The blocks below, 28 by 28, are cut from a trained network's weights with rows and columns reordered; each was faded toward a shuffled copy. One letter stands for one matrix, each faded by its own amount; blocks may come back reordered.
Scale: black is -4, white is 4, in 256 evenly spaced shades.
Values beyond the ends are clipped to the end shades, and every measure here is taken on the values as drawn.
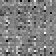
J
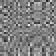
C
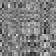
C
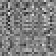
C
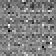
J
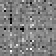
J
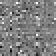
J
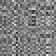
C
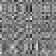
C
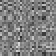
C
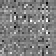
J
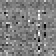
J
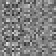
C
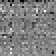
J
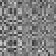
C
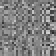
C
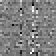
J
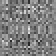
C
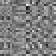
C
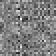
C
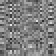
C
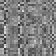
C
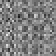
C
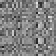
C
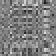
C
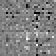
J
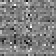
J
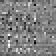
J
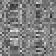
C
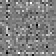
J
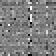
J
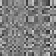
C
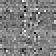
J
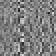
C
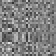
C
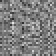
C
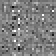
J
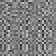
C
